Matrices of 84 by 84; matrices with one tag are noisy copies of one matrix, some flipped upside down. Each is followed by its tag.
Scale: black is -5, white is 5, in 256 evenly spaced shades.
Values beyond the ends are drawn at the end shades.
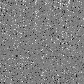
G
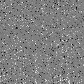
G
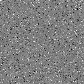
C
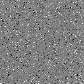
C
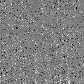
G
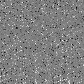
G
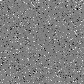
C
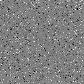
C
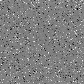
C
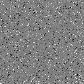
C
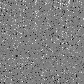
G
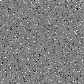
C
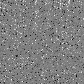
G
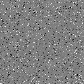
C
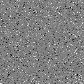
C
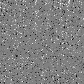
G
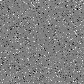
C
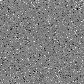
C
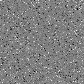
C
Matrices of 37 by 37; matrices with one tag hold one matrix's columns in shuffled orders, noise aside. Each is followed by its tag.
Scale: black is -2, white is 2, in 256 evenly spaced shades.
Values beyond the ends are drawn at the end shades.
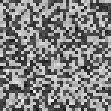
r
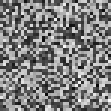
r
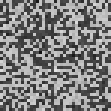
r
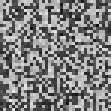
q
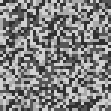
r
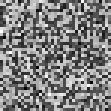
r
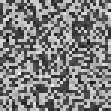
r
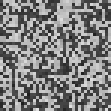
q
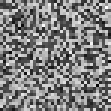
r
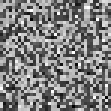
q
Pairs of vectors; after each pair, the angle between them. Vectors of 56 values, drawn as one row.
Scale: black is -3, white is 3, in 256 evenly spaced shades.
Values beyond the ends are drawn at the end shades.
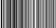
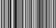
partly aligned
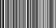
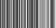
partly aligned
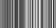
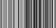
nearly opposite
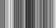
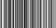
orthogonal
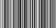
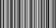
orthogonal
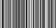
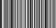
nearly opposite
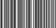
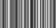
partly opposed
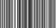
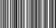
partly opposed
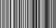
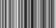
orthogonal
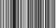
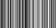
partly opposed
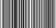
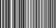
partly aligned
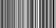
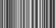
partly aligned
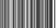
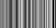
nearly opposite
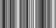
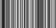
partly aligned
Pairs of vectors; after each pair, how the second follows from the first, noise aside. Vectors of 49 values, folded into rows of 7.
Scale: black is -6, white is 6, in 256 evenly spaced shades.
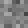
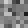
scaled up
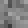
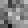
scaled up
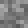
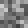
scaled up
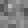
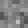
reversed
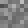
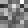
scaled up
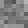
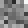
scaled up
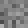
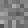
negated
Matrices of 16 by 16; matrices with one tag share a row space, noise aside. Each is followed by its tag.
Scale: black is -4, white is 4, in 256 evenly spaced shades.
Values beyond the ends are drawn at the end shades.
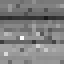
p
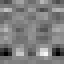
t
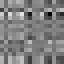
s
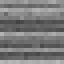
p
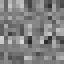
s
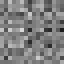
s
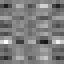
t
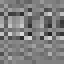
s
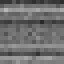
p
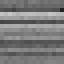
p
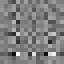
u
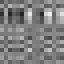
s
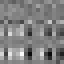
s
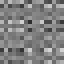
s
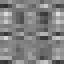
t
